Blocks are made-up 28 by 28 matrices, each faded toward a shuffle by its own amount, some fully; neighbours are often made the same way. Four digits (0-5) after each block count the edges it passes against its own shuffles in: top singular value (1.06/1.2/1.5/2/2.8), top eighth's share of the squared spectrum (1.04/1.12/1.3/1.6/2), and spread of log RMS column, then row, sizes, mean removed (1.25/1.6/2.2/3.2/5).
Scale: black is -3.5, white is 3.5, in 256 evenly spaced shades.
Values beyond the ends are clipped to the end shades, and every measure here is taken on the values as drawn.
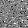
1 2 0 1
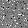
0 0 0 1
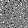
1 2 0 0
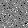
0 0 0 0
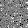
2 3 1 0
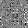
2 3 1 1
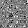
3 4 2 1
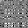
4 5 2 3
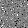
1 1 0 0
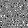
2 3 0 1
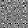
3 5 2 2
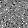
0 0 0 0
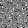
0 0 0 0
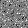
0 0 0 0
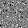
1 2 1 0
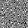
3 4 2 1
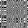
4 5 3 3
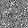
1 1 0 0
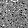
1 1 0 0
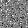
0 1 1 0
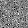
2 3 2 0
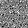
2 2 0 0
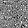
2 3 1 0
